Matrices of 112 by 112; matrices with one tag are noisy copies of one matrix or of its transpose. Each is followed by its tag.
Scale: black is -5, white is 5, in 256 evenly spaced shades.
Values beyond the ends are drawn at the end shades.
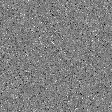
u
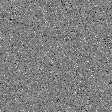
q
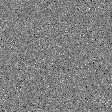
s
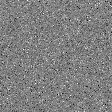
s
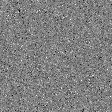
q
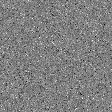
u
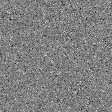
q
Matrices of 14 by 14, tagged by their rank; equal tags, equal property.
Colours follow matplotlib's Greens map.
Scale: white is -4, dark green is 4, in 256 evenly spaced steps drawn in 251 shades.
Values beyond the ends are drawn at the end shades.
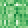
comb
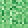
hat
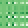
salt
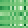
salt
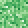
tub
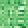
hat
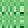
salt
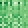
comb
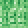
hat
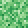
tub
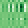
salt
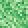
tub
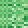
comb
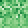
hat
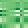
salt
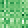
comb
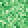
tub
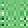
salt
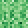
hat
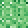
hat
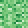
hat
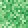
tub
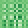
salt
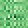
comb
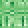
comb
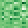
comb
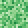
tub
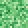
tub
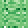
comb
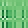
salt
